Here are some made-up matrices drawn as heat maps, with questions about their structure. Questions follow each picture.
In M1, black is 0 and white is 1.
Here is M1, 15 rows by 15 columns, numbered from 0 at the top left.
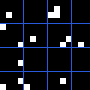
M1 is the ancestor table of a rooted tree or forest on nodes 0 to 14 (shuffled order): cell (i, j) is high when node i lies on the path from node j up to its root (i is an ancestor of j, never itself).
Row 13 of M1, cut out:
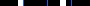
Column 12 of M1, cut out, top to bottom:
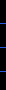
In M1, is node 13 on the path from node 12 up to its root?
no
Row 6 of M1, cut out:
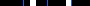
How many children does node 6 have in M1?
2
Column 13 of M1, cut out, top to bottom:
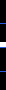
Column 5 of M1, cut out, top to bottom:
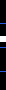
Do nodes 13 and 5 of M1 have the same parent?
no
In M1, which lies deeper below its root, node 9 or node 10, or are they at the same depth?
the same depth
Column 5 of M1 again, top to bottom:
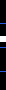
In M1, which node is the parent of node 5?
6
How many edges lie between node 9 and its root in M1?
2
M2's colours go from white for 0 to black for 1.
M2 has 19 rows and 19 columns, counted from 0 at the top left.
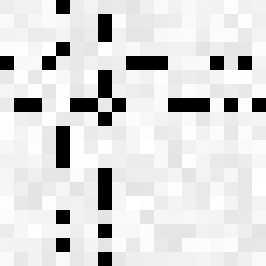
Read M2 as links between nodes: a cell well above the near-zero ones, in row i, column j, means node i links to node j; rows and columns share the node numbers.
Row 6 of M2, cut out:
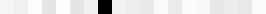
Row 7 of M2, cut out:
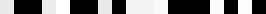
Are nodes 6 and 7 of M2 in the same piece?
yes
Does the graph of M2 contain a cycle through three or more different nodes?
no
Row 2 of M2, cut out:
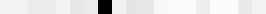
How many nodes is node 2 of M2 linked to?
1
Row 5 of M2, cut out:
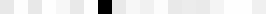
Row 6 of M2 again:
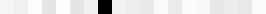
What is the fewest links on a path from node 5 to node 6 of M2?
2
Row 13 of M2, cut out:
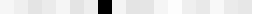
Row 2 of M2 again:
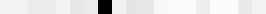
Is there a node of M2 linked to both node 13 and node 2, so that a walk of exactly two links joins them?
yes
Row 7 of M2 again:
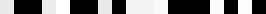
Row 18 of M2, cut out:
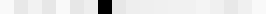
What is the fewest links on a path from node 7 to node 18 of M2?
1
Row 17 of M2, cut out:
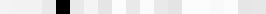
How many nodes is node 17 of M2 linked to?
1
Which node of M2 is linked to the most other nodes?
node 7
